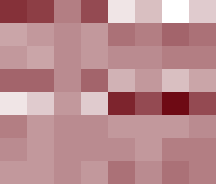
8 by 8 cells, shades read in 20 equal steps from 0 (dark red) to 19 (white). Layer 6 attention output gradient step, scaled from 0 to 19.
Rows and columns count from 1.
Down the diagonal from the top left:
3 11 10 7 2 11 9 9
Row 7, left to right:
10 11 10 10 10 11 9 9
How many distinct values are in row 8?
4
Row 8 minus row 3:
0 -1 0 0 -2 0 -1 0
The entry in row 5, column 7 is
0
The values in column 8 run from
5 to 15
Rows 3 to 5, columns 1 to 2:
11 12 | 7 7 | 17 15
